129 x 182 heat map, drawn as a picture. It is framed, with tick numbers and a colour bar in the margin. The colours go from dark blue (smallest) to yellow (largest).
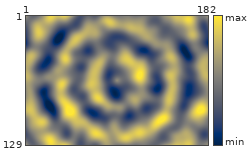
Rings: centred on the centre. Lone odd cells: none. Average level on the scale: 50%. Slope: none.
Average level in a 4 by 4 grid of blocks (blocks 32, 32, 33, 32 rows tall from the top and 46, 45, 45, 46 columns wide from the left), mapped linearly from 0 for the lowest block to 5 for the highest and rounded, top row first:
2 3 3 2 | 3 1 3 3 | 3 2 0 3 | 5 4 5 4
